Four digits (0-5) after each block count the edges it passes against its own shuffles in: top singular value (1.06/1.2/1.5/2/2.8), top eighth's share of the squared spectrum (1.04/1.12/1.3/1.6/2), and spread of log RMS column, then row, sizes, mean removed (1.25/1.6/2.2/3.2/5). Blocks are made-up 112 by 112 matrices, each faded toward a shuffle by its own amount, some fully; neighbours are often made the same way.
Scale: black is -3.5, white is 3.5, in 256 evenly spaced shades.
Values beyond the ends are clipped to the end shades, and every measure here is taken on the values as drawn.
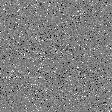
1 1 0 1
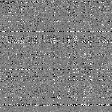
2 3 3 4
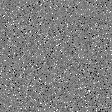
0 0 0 0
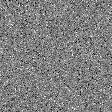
1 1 0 0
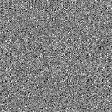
4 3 1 2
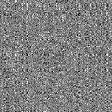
4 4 2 2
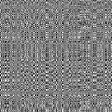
5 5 4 4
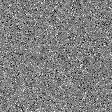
2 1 0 0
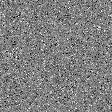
0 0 0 0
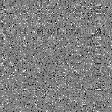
4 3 1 2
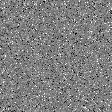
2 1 0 0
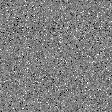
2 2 1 1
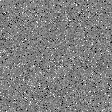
2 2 0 1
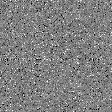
3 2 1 1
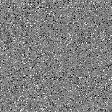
3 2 1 1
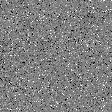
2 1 0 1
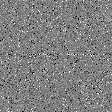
3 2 0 1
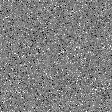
1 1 0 0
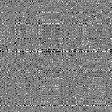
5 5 2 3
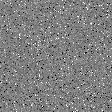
1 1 0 0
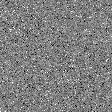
0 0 0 0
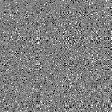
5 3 2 2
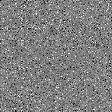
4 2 1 1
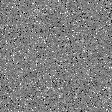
2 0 0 0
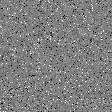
2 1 0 0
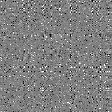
4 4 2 2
